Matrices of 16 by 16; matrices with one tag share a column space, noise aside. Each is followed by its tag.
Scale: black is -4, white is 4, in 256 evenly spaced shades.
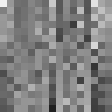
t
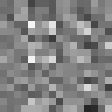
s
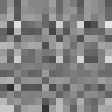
s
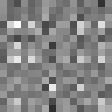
s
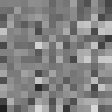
s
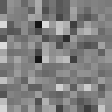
s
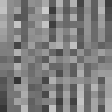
t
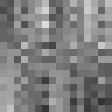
t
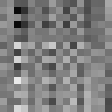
t
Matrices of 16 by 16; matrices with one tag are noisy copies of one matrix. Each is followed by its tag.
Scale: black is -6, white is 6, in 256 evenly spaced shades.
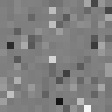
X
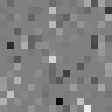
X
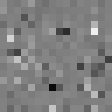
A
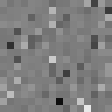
X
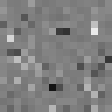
A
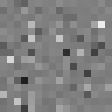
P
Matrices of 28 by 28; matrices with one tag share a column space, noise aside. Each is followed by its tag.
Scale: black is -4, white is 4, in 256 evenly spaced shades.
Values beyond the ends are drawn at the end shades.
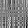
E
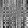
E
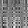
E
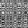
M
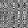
M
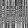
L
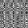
M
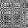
M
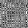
M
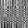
L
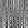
E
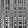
E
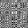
M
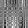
E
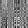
E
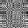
M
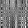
E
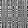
L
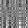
E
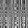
E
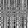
E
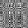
M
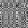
M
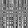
E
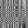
L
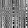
E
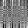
L
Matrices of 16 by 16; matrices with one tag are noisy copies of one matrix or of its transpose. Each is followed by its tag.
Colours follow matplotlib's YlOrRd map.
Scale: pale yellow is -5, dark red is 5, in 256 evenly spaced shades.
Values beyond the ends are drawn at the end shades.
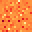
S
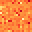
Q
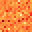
S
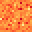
S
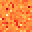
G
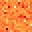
G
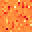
G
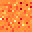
S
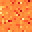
Q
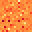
S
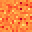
S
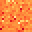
Q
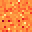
S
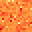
Q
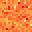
G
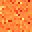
Q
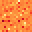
S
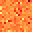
Q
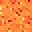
Q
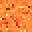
G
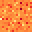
S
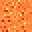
S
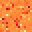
G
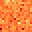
Q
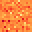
S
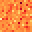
S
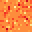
G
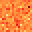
G
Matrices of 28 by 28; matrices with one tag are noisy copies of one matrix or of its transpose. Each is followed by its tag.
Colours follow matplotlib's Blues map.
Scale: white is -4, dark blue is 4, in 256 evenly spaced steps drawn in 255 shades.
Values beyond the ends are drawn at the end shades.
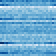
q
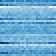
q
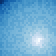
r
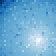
r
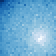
r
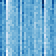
q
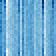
q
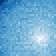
r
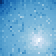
r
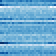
q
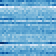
q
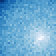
r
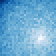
r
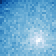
r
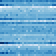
q
